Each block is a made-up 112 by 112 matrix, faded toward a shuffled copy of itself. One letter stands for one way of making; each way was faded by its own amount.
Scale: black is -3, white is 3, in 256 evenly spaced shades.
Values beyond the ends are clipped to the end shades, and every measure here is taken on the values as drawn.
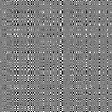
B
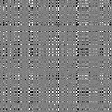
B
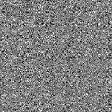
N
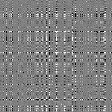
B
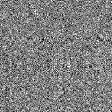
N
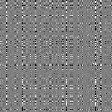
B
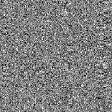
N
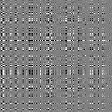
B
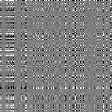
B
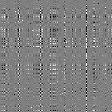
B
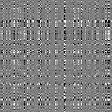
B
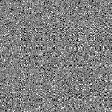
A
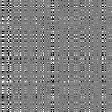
B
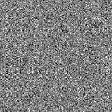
N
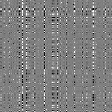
B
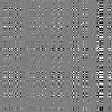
B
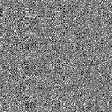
A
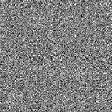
N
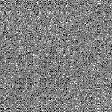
A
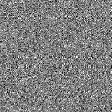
N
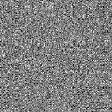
N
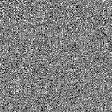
N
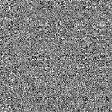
N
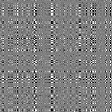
B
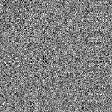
N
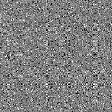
A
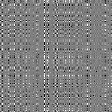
B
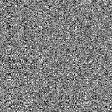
N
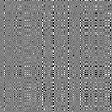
B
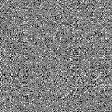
A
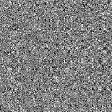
N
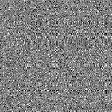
A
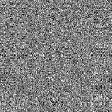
N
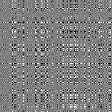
B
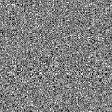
N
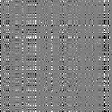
B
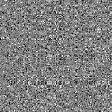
A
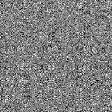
N
